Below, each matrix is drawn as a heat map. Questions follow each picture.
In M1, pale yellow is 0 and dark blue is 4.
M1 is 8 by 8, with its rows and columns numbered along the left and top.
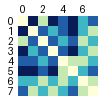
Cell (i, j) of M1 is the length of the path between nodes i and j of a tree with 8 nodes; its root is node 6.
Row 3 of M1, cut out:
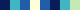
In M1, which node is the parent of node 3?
7
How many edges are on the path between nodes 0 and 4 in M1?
3
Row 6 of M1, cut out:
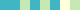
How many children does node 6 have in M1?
3
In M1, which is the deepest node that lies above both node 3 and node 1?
7
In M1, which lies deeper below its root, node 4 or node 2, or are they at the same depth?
the same depth
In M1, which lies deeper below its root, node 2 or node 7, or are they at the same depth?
the same depth
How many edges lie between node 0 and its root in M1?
2
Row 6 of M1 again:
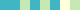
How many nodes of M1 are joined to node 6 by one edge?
3
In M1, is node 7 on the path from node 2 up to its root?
no
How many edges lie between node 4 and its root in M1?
1
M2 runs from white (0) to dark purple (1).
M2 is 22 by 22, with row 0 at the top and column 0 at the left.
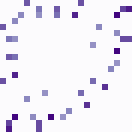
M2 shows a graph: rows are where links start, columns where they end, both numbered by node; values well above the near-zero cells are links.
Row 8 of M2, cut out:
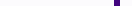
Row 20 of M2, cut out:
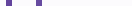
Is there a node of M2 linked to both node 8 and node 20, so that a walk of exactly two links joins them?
no
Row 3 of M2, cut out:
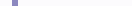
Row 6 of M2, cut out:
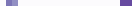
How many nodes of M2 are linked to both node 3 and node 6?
1
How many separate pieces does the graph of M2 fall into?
4
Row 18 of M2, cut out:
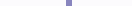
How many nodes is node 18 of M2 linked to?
1
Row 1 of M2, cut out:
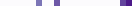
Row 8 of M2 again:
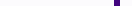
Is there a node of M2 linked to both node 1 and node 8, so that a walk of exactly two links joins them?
no
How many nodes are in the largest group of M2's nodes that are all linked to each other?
3
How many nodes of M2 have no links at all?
0
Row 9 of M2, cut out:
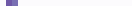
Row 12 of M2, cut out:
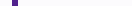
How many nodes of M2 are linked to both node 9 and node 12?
1
